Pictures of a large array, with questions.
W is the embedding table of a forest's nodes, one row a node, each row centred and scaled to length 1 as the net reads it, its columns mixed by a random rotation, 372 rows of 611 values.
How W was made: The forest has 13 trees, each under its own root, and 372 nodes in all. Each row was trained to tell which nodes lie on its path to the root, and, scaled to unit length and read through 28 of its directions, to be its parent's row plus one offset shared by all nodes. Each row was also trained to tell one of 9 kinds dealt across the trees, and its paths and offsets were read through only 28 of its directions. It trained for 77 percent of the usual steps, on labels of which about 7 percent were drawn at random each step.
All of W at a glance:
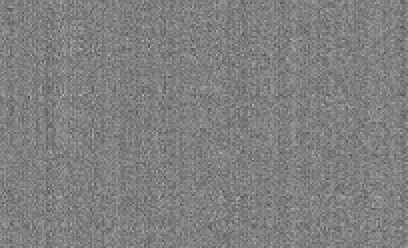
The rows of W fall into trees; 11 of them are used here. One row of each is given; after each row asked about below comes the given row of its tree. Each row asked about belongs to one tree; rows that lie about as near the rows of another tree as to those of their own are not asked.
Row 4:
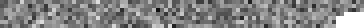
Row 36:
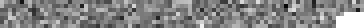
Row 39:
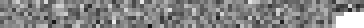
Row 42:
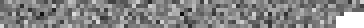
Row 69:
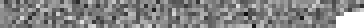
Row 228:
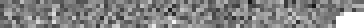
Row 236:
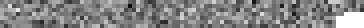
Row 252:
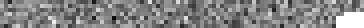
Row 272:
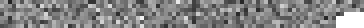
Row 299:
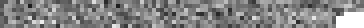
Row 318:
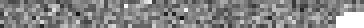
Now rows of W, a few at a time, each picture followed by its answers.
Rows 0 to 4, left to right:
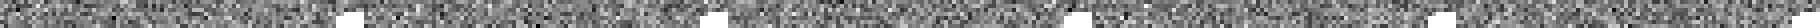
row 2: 228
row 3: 36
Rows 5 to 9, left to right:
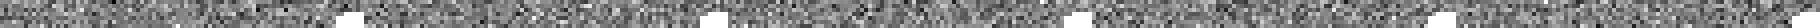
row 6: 36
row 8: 228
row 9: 318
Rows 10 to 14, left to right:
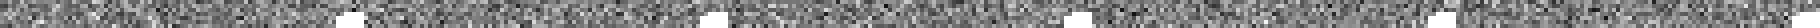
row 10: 4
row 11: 228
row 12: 36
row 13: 228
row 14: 36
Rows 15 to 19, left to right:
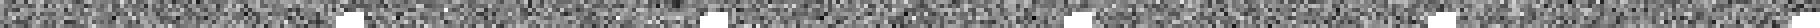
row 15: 4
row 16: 36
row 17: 39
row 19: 4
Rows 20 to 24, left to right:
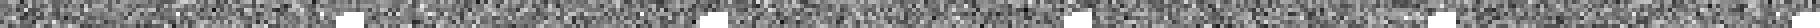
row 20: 42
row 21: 318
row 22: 39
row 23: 299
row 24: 42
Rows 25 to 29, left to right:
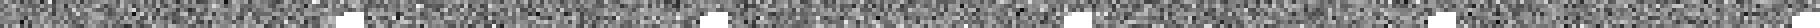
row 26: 36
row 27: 228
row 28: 42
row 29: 228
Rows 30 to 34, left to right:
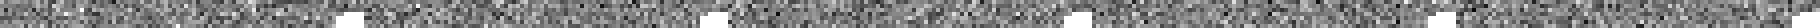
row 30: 36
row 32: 42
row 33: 39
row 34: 299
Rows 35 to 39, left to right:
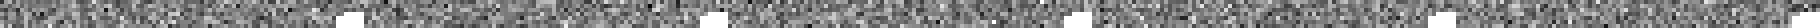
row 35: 299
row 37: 318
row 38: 39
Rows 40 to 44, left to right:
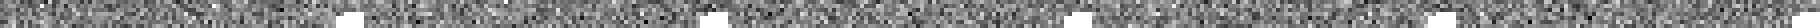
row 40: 299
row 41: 39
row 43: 4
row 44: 252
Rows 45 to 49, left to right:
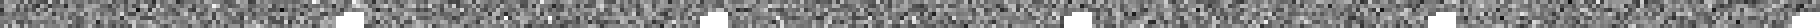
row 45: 228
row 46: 69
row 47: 299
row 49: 252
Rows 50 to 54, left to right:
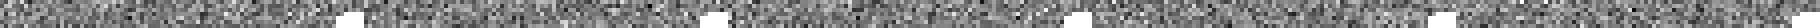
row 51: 36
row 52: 299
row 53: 299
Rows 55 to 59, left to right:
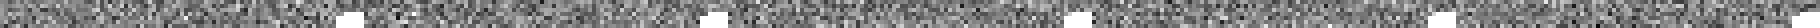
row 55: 4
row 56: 69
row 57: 228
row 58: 228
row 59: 39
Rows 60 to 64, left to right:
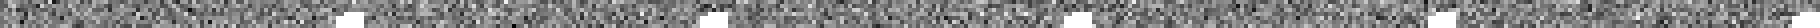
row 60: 42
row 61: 39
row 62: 42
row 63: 42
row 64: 69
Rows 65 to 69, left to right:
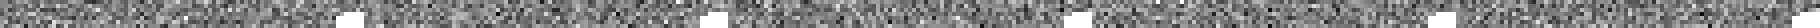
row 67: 39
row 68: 4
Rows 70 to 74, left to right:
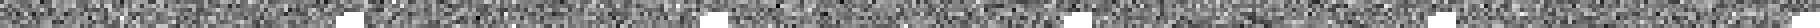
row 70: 39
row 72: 36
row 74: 299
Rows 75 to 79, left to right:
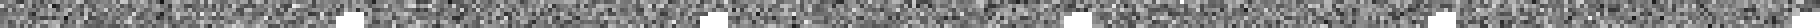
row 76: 69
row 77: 252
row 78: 69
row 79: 4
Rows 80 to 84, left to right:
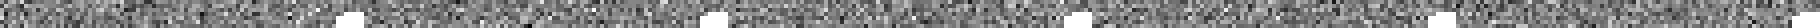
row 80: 299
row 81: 228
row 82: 4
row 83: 4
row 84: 42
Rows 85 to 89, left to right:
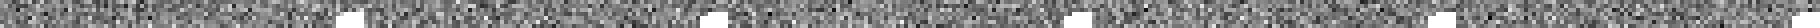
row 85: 228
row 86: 299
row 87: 318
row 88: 4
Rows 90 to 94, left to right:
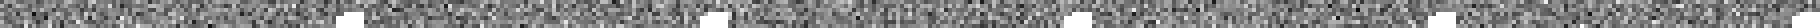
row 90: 69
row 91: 228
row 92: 4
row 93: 318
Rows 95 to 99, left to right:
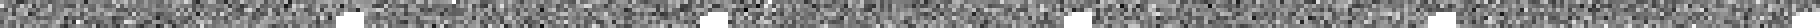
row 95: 252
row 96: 236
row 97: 299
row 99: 228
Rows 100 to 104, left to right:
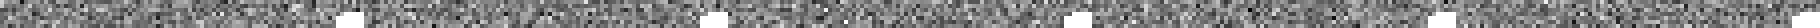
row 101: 236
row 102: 69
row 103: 4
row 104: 39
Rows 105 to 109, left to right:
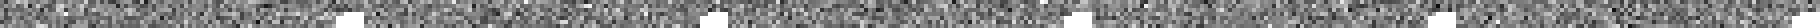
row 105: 299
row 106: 36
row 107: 69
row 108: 36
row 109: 4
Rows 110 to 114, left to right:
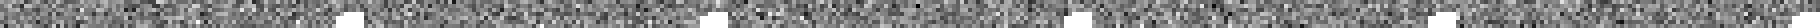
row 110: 36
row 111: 36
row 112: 69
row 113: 69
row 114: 4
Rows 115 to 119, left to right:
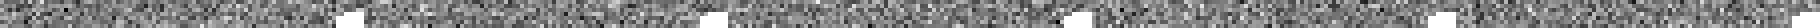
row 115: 42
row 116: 299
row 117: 318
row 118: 4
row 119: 42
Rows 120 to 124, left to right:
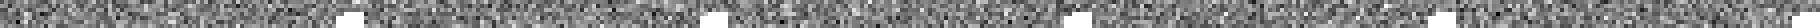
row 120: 228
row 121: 228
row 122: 39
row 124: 299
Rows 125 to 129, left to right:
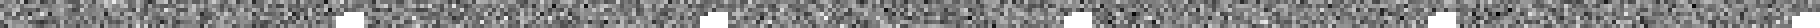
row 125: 39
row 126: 69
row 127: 4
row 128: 228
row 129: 42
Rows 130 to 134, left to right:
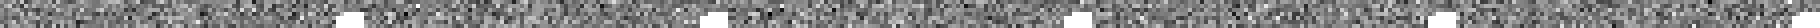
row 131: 36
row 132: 36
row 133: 42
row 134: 228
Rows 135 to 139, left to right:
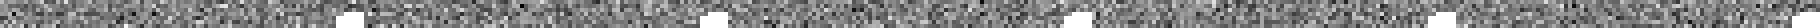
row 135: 36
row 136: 36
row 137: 228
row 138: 4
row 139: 299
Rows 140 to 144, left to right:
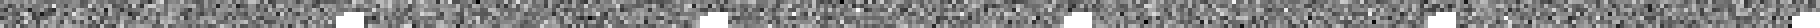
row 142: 228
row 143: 39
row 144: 252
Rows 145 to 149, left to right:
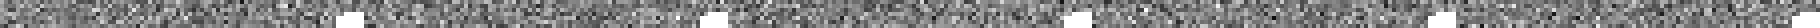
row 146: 252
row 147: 42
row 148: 318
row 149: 36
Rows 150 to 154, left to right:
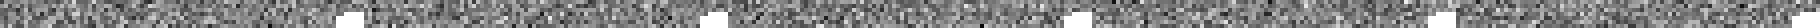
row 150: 299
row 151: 39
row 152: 69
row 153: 236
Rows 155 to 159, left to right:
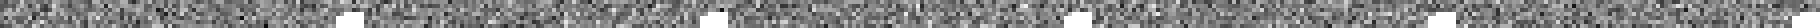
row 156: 252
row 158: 299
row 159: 299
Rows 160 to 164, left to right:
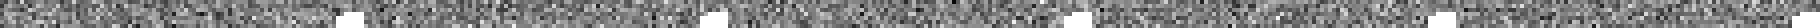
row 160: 299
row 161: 228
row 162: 4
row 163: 42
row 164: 42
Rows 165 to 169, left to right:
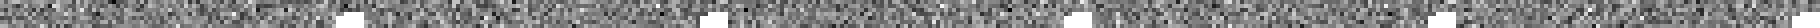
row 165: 36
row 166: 69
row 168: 69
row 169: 4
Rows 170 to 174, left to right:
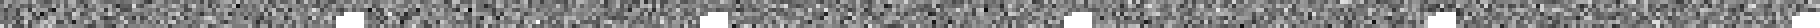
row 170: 299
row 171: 252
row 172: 36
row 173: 39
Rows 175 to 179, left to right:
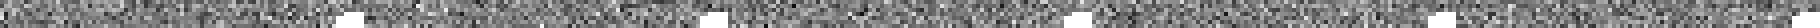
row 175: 4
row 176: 36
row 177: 36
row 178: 42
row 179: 36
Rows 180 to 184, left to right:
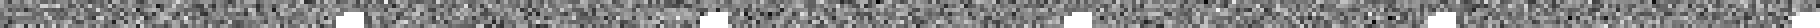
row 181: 299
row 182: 42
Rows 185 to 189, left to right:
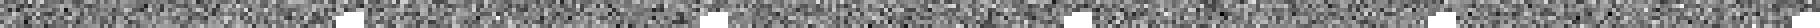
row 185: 42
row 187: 39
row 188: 36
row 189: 36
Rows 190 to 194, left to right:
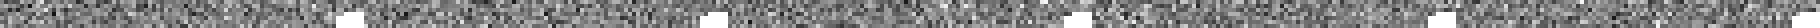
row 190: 299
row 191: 42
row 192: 69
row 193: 252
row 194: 252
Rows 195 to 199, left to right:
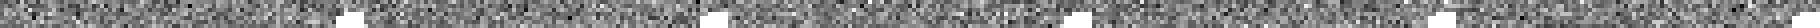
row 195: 69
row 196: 42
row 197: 69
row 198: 228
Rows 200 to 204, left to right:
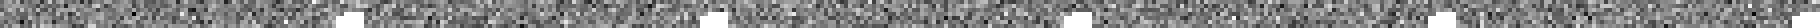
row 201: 252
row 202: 4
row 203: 69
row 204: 69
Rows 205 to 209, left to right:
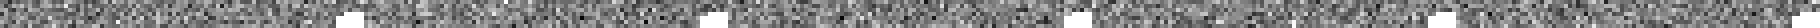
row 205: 69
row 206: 39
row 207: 4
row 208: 252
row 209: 69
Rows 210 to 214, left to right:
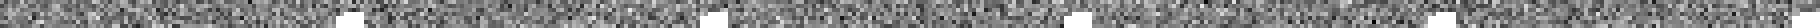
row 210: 4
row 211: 42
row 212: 252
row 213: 4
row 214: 36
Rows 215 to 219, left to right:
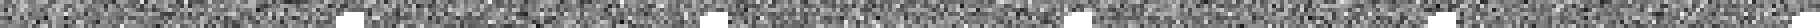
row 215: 252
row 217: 228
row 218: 42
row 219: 299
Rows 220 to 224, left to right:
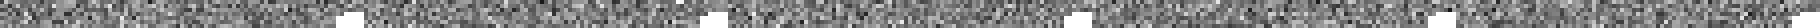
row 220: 39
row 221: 69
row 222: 252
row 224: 39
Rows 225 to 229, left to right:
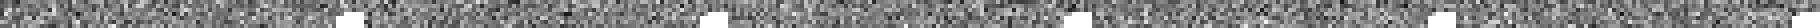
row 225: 236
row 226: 299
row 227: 36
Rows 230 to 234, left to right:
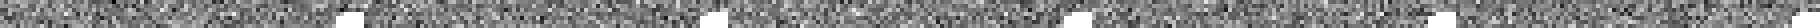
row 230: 228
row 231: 318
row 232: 318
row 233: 69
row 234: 228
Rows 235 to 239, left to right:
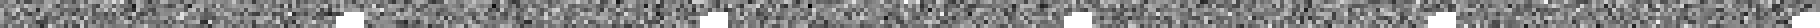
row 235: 69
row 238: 42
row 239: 318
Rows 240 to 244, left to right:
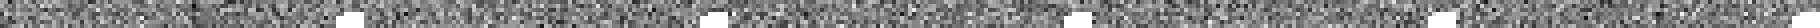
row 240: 272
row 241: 4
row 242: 236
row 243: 228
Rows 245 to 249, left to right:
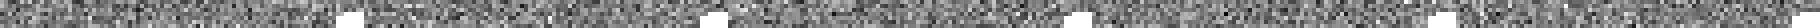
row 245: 228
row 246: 36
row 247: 272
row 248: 4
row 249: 4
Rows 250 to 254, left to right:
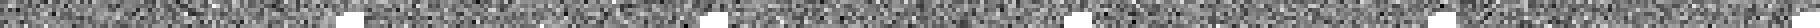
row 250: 299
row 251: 36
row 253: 228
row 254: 69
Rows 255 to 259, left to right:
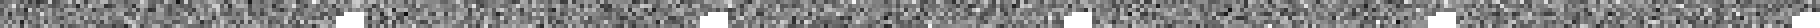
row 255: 69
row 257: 252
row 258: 36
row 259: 36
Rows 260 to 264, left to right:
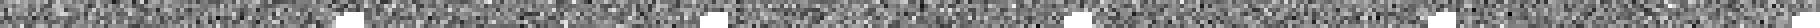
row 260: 4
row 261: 252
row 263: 42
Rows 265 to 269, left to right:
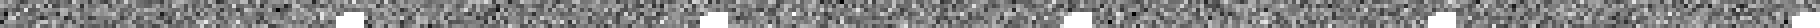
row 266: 252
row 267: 228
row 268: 228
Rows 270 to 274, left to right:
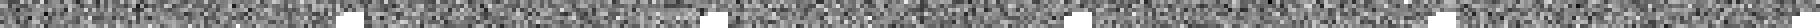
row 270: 228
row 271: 299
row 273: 69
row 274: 69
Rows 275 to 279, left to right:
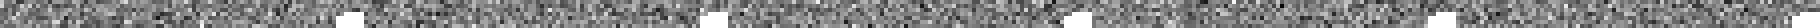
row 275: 252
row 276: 236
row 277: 318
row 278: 69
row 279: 4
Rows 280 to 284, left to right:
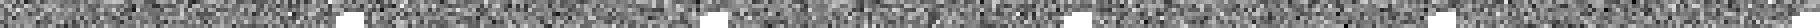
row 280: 252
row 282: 39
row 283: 39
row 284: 69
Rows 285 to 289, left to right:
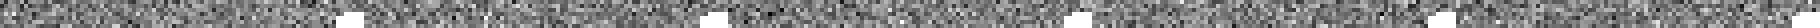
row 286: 39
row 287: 228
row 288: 318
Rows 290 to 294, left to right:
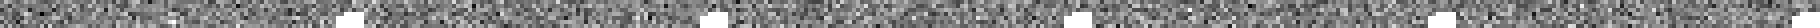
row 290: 228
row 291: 42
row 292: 39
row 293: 36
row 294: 36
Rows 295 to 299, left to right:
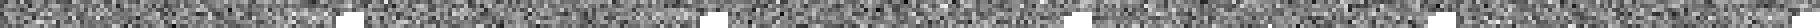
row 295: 299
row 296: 299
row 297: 69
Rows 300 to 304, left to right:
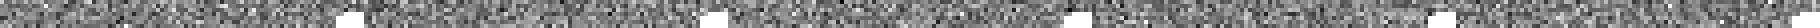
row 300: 36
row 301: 36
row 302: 228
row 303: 299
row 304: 318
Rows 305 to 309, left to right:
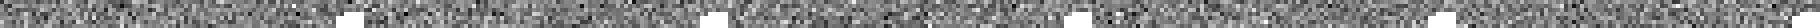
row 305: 69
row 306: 272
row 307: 252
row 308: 228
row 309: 299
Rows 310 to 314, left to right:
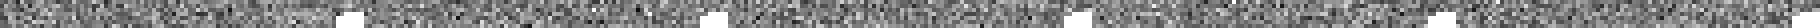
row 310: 299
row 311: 228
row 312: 69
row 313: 69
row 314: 42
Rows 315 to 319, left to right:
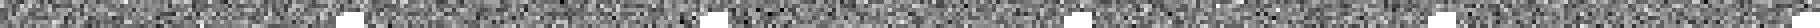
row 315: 252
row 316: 36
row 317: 228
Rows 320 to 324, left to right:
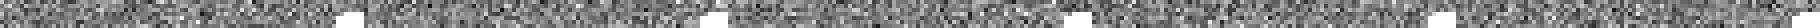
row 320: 36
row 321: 228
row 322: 42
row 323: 228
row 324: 4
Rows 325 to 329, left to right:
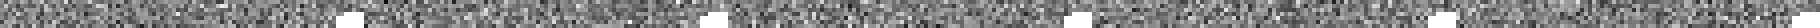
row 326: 318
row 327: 69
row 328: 4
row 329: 4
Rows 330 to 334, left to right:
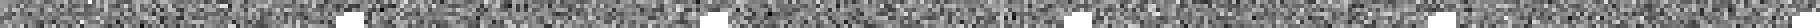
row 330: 39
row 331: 299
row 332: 42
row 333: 299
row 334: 252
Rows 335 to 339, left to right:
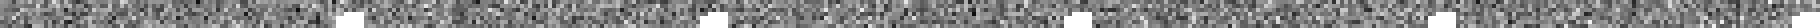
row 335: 4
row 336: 69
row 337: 4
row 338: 299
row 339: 236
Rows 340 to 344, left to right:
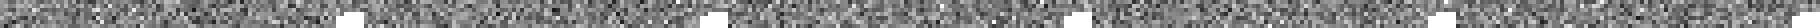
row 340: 4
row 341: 4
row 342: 318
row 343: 36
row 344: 318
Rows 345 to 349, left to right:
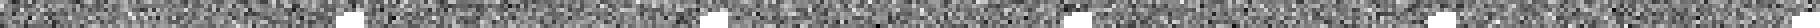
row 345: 318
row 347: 39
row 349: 4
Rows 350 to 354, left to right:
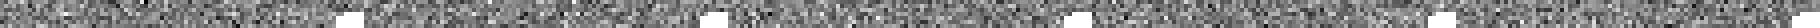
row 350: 299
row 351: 252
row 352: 4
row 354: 318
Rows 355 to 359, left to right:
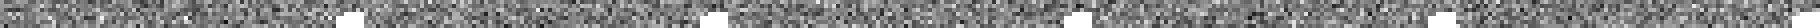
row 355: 299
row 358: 252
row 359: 42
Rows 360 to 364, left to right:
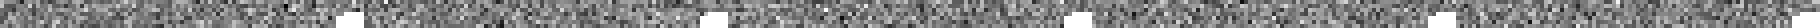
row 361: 299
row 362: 252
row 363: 42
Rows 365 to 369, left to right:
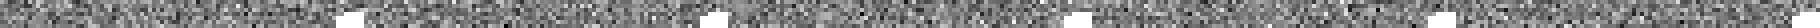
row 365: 39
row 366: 69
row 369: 236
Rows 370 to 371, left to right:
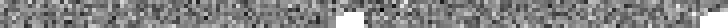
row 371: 299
